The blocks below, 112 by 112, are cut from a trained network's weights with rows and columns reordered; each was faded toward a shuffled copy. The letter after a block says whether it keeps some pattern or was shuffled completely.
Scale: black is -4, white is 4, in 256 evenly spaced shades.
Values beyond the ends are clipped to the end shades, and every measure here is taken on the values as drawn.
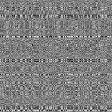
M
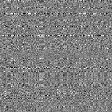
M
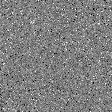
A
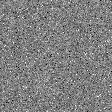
A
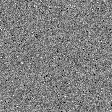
A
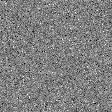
A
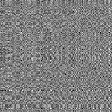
M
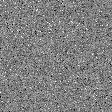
A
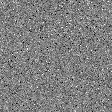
A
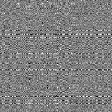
M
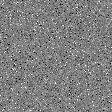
A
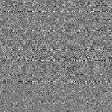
M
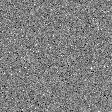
A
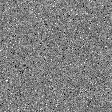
A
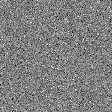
A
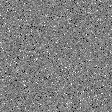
A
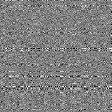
M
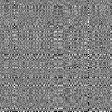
M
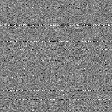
M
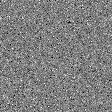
A
